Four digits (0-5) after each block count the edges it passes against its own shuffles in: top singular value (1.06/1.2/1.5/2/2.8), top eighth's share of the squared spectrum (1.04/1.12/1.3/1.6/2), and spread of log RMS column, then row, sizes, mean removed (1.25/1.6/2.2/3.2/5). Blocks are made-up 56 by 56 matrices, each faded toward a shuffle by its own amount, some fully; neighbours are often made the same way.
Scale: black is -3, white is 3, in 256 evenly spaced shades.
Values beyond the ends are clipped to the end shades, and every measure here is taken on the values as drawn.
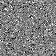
0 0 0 0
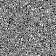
0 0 0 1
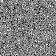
0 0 0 0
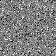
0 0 0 0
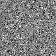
0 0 0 0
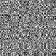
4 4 2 2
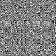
4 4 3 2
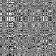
4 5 3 3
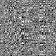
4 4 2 2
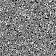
1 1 0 0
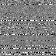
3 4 0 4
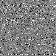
1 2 0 3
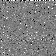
3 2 0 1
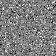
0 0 0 1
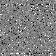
1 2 0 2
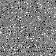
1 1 0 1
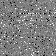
2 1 0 1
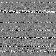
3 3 0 4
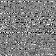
2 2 0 3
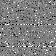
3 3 0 2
